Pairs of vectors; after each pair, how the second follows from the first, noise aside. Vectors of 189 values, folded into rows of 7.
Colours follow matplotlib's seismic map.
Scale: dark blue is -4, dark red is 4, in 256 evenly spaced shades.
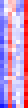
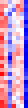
negated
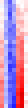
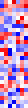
shuffled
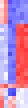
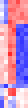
negated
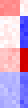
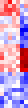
copied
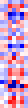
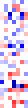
partly zeroed
